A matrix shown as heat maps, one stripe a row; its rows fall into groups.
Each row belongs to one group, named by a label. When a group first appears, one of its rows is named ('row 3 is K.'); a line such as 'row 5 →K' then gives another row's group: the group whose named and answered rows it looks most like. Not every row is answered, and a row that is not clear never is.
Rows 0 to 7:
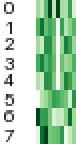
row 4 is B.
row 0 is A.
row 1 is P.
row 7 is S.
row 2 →B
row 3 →P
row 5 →S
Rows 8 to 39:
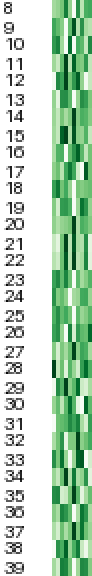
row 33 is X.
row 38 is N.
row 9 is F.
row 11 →A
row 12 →N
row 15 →A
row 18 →P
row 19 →B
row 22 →A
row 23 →P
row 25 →P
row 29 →N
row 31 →S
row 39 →B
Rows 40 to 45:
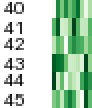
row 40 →N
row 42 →F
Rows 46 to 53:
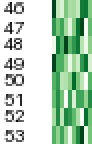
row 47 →X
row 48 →N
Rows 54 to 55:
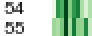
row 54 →N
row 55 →A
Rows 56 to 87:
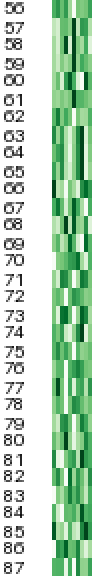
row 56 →P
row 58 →A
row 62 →P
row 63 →X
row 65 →X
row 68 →A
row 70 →S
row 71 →B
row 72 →F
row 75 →P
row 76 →F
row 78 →F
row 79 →B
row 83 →S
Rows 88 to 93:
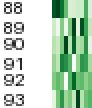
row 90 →A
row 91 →B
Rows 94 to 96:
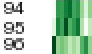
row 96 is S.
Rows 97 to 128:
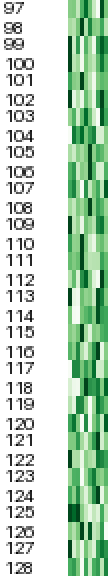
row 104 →N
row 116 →X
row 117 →S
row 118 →S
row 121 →X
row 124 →X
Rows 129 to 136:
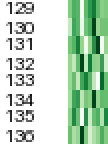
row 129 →F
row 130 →F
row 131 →X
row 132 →A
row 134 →F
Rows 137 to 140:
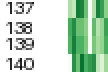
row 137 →B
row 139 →P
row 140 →N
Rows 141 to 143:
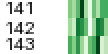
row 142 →B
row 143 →X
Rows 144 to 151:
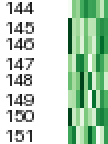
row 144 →S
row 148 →A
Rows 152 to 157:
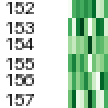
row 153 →B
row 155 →P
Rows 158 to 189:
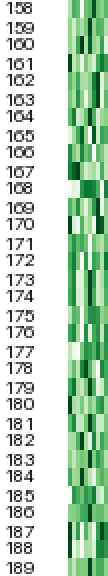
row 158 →F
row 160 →A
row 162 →X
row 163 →X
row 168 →S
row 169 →X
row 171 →P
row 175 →F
